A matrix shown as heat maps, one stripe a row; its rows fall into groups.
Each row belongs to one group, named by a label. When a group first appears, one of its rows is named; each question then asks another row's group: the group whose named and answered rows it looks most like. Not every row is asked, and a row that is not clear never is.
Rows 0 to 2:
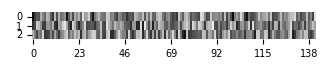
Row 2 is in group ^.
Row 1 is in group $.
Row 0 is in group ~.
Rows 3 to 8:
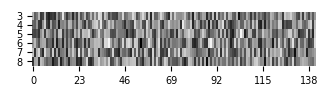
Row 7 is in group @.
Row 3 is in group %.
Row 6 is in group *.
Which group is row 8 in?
*
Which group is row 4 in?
@
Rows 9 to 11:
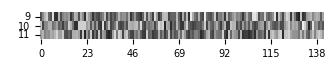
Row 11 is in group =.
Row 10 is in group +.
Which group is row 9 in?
@
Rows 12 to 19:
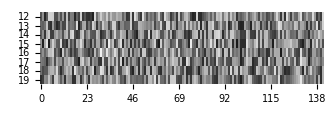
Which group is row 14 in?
$
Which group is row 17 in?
+
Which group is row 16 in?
*
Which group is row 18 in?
^
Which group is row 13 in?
%
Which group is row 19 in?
~
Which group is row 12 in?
*
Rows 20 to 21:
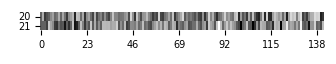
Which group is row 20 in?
=
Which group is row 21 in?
*
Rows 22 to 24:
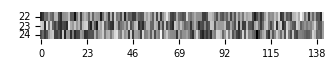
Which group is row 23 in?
^
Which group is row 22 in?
~
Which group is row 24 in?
*
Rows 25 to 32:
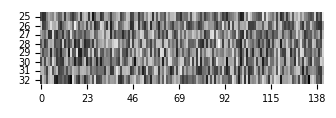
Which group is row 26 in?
^
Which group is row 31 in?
^
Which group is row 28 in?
*
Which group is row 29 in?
%
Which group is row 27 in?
%
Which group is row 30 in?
%
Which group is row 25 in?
~
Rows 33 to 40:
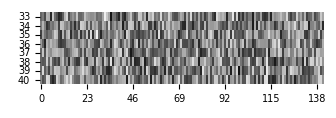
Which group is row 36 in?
^
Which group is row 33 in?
%
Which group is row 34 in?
+
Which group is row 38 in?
$
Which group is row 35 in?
~
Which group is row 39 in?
=
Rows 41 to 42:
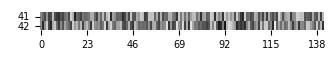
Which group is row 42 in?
@
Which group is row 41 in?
%
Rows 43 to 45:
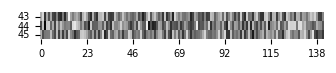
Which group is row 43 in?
^
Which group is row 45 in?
+
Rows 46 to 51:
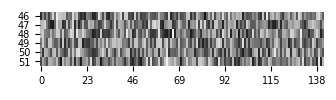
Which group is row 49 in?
*
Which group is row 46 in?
=
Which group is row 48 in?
=
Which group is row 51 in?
~
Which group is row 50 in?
@
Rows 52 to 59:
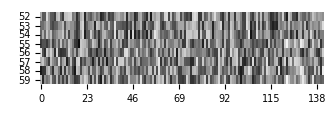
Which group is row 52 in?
$
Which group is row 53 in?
$
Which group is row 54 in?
$
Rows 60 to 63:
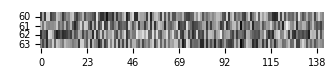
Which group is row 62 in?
*
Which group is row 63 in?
+
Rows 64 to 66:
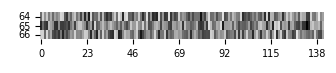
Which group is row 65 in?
*
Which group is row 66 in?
^
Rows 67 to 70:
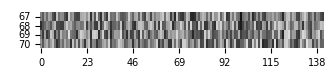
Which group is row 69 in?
+
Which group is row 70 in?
@
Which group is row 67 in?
+
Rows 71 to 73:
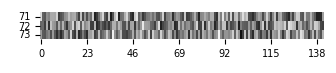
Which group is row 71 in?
^
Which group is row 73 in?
%
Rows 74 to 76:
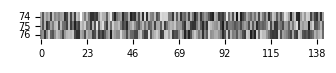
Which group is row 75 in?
+
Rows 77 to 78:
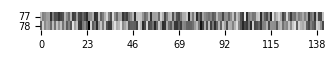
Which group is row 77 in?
%
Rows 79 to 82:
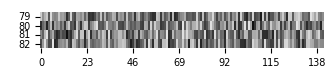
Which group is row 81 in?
@
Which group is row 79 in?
=
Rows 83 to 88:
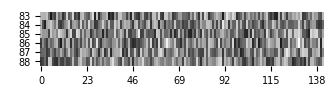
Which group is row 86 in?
~
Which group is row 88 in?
*
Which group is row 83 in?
$
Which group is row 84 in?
^
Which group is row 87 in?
+
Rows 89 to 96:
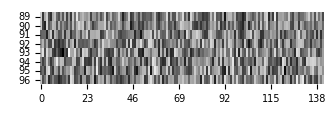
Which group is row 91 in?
~
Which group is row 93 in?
^
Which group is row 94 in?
$
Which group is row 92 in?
%
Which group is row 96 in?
%
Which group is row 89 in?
@
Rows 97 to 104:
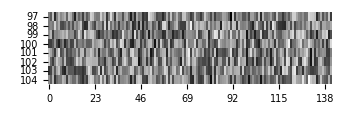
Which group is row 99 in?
=
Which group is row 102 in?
^
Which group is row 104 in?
+
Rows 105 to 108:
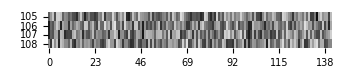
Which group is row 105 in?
*
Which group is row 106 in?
~
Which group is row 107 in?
%
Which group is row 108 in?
@
